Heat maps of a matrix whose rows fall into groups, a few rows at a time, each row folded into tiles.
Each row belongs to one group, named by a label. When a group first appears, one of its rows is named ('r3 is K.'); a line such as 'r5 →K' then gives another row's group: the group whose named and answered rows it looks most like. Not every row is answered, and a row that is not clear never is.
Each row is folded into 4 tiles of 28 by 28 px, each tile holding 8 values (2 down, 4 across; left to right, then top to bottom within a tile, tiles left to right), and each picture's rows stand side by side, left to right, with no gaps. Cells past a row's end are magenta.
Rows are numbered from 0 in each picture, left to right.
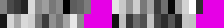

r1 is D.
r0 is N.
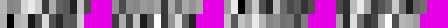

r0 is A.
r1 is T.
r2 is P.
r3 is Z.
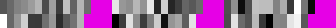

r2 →N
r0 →A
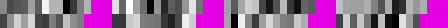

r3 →T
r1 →D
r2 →Z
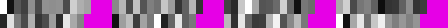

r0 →N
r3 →P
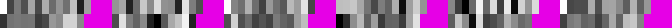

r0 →N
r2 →D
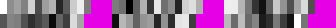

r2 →D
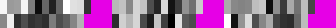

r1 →T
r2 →A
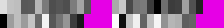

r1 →P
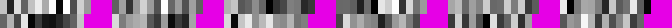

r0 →A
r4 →T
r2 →P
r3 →N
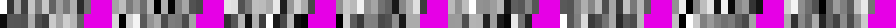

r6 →P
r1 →P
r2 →T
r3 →D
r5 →A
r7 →D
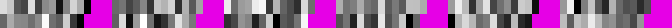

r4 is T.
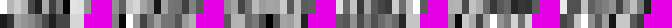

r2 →N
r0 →D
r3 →D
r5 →T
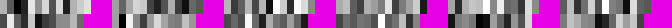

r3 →T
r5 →N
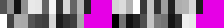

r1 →D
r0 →A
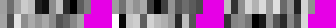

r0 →Z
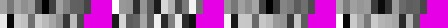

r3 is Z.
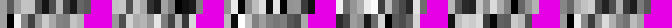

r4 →N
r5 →Z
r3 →A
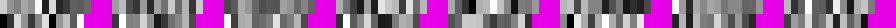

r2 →Z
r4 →N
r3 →N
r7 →T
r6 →T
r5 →P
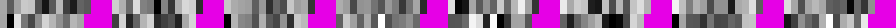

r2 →D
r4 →T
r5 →D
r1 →D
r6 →D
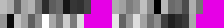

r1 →A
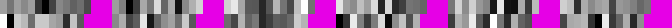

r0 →Z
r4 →T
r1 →N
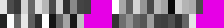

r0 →T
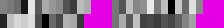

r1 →A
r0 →N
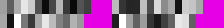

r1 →N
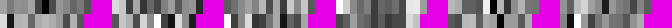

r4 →P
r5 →Z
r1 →T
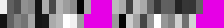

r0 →N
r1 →P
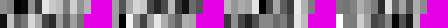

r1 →Z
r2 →D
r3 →A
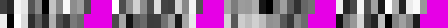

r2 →Z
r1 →D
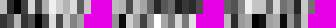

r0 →N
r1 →P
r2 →A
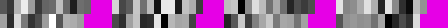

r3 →A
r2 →P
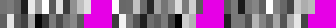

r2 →N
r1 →D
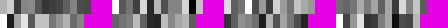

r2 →T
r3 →A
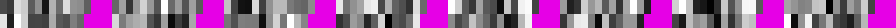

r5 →T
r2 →N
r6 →D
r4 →D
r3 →A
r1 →A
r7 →A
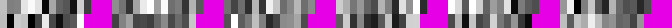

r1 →A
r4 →T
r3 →D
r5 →P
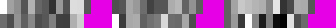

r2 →T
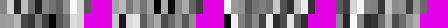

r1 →P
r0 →D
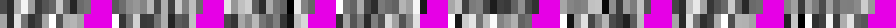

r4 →P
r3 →D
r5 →A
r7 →T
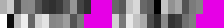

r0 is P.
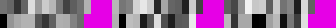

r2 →A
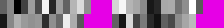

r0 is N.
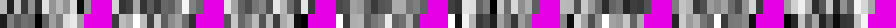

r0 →N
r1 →T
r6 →T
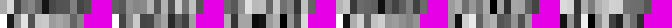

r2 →A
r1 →A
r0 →P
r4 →P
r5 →T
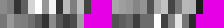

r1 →T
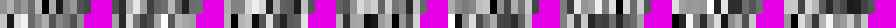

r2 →A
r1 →Z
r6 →P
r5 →A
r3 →A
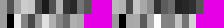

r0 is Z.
